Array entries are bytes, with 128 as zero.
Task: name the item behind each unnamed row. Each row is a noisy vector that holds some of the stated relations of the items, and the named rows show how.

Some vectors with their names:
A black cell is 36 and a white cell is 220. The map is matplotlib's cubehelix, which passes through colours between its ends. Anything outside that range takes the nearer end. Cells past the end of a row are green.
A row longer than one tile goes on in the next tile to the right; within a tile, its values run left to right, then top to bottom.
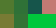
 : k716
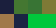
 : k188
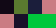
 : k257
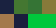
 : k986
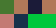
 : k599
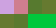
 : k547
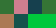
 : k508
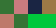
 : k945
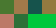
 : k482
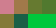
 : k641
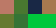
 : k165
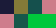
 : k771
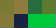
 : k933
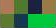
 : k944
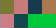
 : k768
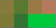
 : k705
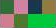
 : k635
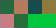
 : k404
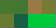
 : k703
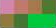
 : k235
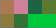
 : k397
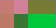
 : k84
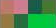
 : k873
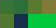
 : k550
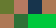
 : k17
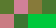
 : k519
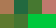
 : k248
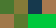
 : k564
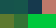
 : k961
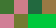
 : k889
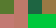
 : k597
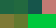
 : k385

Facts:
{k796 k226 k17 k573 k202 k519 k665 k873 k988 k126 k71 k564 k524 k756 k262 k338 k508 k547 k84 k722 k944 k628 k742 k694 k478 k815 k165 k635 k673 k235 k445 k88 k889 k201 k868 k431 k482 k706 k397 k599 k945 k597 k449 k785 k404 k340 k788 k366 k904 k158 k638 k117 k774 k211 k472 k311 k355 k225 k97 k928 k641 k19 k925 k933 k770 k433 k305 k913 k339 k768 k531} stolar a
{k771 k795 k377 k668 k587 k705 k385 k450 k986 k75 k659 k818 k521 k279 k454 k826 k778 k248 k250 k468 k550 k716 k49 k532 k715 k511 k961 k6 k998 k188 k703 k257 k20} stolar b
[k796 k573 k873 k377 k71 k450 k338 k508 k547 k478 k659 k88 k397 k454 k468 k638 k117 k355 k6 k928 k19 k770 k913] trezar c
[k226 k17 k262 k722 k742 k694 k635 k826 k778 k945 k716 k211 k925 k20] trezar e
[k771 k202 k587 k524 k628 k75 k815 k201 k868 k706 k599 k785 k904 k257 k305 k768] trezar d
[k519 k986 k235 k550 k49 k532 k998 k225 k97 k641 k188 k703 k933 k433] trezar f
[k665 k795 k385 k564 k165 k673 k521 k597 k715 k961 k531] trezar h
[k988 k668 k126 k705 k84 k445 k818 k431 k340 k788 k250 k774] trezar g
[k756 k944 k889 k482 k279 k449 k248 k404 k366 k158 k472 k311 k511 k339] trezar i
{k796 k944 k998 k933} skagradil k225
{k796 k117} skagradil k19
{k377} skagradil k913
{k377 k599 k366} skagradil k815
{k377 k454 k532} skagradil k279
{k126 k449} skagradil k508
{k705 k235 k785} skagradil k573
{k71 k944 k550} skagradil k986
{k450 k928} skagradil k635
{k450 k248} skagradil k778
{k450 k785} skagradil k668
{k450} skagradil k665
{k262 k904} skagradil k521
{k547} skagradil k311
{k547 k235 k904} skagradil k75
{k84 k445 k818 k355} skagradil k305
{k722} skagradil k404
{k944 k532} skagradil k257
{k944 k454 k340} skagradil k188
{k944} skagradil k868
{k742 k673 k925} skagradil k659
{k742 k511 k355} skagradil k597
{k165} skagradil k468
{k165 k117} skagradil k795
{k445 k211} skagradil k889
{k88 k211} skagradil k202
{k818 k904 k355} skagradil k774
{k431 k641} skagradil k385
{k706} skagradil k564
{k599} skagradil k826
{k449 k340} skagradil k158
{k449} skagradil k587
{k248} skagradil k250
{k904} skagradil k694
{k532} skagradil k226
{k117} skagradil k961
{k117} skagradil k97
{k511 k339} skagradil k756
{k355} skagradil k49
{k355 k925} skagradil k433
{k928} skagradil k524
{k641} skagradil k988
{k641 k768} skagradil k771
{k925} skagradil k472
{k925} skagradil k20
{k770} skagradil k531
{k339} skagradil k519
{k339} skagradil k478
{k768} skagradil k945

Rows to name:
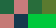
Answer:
k97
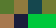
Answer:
k340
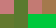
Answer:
k818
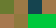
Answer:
k665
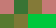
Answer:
k511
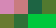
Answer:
k770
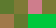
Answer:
k49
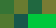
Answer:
k468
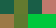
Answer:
k778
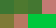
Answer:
k521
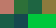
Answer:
k377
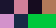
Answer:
k815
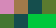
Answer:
k117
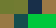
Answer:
k366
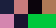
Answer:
k868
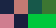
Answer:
k225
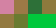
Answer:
k339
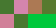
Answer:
k433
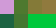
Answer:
k450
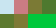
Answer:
k355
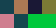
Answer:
k158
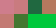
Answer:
k904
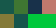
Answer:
k826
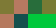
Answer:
k431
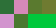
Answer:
k774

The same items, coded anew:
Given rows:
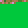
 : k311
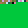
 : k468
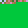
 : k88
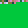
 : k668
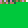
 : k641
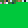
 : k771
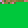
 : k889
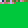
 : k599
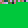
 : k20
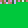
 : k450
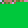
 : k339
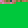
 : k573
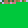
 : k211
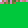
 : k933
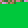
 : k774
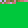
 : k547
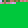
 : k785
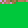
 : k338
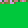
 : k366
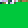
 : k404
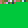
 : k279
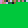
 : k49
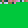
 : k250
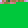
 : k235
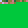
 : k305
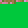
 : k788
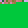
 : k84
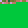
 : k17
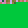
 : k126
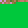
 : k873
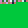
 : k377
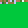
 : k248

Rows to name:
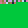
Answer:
k6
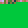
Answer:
k97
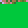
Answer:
k478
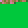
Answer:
k158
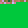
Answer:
k665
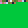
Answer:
k257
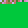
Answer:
k673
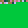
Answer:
k778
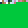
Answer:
k722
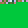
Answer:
k511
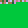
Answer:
k705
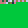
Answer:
k818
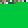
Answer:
k385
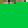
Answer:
k945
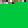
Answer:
k587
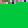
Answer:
k716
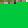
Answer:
k988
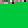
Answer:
k826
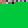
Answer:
k659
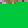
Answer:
k597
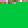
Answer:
k165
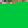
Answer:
k694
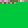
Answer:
k117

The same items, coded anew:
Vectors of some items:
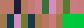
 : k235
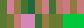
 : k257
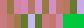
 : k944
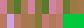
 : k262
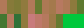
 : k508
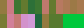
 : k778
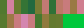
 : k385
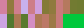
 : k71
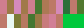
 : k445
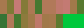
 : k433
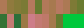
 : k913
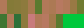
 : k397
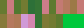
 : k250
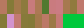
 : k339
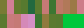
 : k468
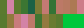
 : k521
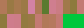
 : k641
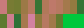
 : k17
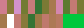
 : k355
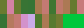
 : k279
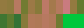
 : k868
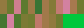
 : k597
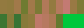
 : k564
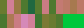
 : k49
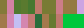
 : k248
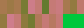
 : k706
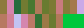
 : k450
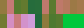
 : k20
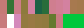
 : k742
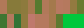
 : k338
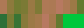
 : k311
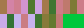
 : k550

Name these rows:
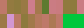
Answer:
k770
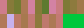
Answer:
k722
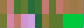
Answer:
k716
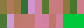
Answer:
k599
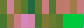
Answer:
k703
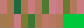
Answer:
k547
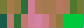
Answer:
k815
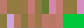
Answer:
k117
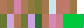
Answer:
k933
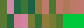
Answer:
k75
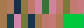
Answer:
k785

